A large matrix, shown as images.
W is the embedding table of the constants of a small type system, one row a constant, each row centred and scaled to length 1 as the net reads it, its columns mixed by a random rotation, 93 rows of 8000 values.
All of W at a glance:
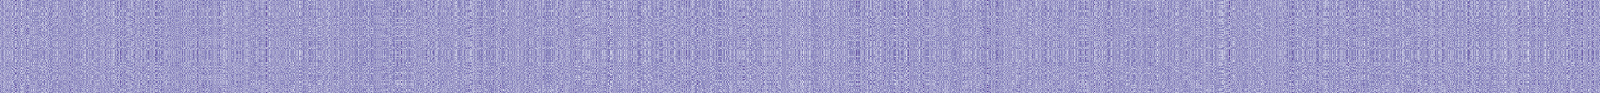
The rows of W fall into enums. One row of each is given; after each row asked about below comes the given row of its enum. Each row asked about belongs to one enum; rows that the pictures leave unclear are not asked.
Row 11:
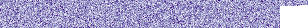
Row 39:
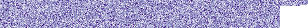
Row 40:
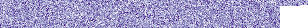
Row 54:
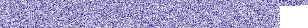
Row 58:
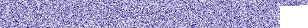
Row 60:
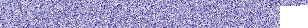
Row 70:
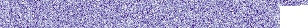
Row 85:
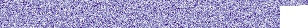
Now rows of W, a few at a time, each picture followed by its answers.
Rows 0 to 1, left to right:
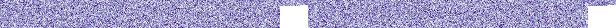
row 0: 85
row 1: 58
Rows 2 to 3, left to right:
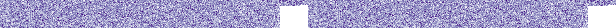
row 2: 54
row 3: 54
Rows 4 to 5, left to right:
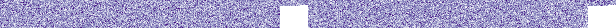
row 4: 85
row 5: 54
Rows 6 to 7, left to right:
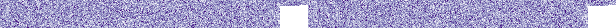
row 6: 58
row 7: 70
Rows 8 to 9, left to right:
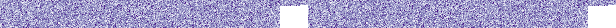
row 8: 60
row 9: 60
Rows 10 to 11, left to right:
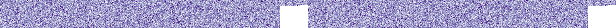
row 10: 11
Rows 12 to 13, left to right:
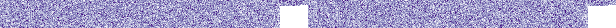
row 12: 54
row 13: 70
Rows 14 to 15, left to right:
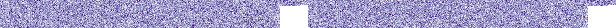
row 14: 70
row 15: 54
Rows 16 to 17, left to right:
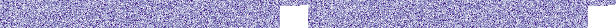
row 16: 39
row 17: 39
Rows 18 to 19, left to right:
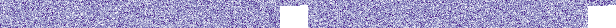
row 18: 40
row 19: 54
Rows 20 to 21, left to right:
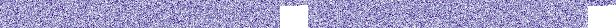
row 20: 11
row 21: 54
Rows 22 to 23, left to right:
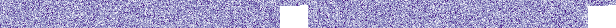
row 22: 40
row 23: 70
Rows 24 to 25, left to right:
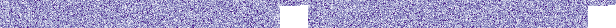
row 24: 70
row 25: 39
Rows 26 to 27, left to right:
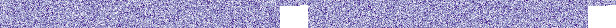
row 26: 40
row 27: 11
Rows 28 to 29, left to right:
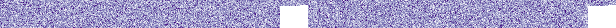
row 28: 85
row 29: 70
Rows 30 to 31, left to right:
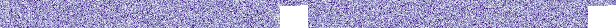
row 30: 70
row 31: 85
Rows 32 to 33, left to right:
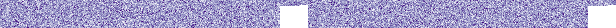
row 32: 58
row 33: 85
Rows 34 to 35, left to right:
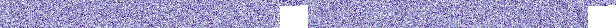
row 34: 54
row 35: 40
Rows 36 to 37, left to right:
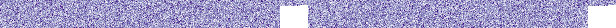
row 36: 11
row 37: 60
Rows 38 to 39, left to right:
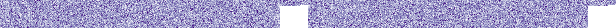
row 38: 70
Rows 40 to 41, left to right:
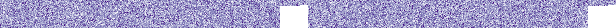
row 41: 60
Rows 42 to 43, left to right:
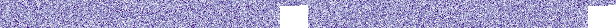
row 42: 58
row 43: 60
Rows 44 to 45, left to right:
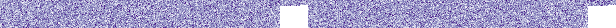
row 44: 60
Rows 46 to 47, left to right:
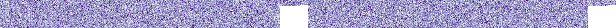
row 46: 70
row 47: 11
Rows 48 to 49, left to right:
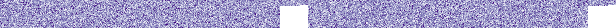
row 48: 85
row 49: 60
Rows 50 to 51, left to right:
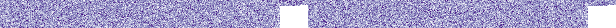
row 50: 54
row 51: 58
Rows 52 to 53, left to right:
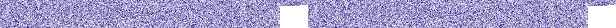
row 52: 58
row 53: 58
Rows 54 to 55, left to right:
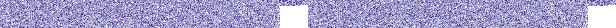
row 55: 54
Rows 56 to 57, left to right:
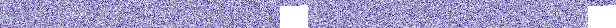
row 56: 40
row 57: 54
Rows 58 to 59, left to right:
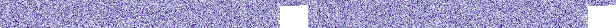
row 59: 70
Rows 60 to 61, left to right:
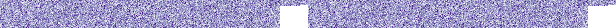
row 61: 60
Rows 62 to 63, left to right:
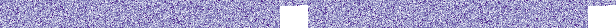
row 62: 11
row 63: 11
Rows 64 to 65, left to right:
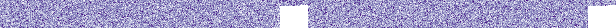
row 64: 54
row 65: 11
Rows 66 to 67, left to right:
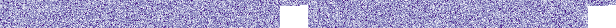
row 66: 39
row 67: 70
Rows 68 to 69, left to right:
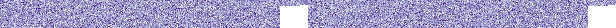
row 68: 85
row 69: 39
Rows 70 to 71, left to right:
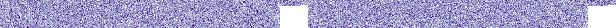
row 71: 54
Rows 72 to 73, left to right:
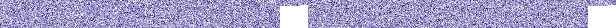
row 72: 40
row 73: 85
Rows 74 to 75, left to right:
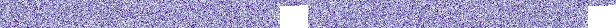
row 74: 58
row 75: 60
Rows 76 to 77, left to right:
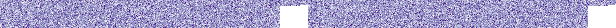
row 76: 60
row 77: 39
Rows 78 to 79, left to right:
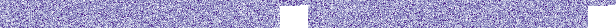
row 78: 54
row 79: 39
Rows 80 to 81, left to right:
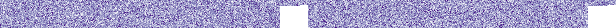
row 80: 40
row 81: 58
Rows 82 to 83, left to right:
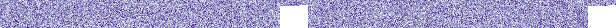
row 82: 58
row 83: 40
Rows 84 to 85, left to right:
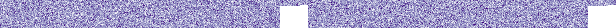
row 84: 40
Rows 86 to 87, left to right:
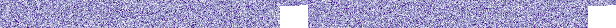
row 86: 58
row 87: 85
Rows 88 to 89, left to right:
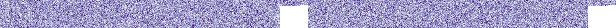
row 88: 70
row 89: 11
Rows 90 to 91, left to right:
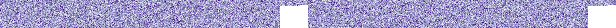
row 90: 11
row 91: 85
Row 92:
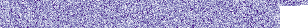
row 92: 70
